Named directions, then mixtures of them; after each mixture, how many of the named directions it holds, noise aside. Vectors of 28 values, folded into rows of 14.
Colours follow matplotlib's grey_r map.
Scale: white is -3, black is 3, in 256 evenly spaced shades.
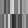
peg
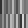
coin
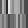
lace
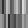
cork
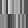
one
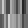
one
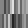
one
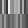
one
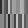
three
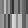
one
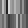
one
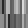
one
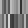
two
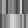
three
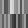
two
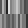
one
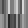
two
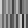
one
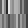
one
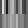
three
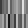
three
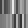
two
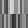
two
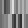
two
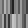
one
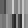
three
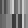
three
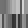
three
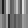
one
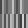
one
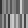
two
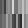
three
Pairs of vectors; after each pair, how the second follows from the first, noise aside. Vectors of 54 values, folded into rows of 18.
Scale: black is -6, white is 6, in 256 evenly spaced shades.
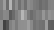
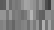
reversed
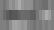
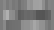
reversed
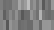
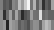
scaled up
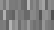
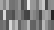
scaled up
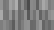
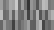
scaled up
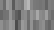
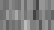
reversed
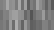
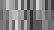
scaled up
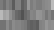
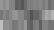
reversed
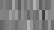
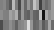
scaled up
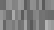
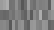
reversed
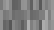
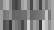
scaled up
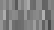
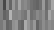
reversed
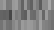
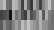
scaled up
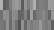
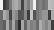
scaled up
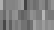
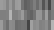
reversed
